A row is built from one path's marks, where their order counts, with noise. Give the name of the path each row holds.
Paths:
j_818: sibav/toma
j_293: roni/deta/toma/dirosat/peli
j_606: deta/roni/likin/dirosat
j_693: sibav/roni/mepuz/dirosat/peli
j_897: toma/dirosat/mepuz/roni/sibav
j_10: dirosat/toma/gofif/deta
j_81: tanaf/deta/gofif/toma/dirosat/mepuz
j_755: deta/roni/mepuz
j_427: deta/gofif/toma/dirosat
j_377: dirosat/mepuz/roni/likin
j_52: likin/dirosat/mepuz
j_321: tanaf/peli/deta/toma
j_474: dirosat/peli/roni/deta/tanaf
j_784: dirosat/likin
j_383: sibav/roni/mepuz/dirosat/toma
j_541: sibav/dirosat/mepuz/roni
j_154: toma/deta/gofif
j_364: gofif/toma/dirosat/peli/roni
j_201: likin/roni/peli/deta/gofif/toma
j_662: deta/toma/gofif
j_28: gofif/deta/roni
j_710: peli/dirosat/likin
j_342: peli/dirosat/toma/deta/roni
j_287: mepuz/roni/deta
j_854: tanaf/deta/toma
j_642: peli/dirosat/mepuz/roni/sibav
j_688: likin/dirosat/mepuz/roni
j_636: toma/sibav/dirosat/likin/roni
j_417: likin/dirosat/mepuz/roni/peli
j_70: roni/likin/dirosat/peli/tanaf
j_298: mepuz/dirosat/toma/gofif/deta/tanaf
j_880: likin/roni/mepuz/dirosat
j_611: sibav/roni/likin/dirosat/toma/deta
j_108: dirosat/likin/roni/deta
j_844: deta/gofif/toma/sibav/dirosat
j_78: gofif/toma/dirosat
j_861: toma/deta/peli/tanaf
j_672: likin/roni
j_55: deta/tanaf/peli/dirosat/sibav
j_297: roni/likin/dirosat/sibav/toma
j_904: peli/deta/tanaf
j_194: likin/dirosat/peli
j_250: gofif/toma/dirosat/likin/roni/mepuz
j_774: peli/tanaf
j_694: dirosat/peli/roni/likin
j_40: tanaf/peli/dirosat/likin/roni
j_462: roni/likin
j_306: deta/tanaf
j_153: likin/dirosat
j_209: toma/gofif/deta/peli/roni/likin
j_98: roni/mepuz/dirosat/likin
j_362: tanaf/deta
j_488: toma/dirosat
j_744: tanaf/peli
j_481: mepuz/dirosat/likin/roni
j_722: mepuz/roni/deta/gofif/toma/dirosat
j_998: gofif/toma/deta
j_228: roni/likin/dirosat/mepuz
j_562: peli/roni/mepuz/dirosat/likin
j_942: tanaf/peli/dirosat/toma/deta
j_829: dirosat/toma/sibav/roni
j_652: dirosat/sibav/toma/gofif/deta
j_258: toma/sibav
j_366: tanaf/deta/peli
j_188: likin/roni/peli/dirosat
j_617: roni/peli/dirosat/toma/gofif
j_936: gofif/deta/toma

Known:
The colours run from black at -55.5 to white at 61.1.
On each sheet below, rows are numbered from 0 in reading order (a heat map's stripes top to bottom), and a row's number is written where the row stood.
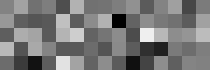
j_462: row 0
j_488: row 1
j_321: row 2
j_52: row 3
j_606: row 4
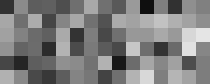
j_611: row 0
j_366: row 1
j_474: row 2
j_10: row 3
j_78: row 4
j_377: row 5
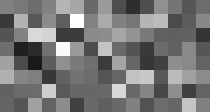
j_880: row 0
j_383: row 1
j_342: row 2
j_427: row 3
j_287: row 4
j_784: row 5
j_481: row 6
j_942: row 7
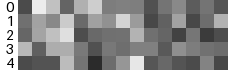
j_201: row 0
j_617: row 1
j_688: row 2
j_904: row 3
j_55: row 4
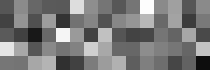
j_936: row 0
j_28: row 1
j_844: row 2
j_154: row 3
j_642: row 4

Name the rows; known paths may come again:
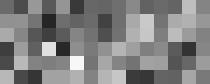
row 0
j_942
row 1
j_694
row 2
j_377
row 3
j_541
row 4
j_818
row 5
j_662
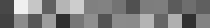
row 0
j_201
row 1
j_28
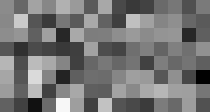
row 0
j_153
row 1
j_209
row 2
j_98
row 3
j_250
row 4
j_774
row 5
j_710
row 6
j_744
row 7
j_844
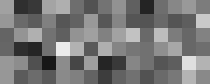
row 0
j_306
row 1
j_228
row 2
j_293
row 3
j_722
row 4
j_108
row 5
j_362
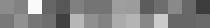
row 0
j_194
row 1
j_693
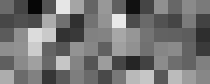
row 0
j_606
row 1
j_55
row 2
j_342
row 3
j_417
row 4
j_188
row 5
j_784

